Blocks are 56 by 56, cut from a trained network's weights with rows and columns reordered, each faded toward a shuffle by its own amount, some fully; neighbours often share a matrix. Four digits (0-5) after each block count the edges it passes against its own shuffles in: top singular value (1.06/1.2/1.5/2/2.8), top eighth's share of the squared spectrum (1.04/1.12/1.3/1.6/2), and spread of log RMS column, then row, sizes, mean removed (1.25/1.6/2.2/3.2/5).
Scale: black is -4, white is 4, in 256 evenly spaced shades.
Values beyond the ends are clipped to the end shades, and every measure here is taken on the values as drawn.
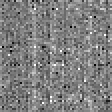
3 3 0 2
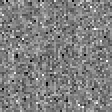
1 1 0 0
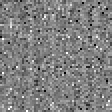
2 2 0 0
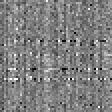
4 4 0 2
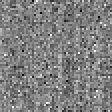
2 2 0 1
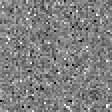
0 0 0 0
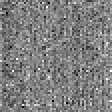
3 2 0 2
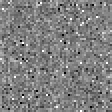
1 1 0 1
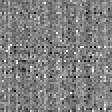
3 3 0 2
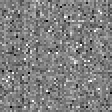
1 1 0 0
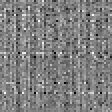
4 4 1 3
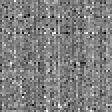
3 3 1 2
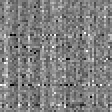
4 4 1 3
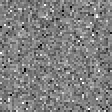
0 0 0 0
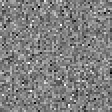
0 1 0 0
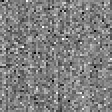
2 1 0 0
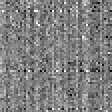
4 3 0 2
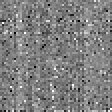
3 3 0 2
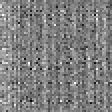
4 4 1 3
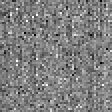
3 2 0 1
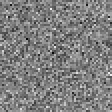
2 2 0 0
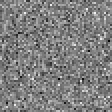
0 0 0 0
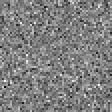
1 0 0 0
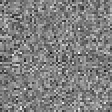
3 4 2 1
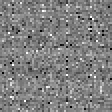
2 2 2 0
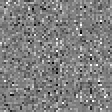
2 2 2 0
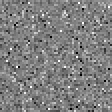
0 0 0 0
